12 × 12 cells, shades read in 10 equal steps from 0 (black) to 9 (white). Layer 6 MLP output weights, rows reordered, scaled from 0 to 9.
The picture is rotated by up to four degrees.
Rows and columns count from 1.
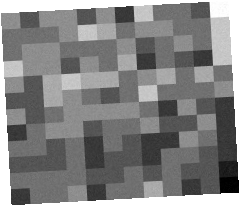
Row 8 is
2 4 5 5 3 4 4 5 3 3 5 2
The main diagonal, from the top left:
5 4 5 3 6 3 5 5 2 4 3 0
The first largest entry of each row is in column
12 5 12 1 4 8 1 3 10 4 1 8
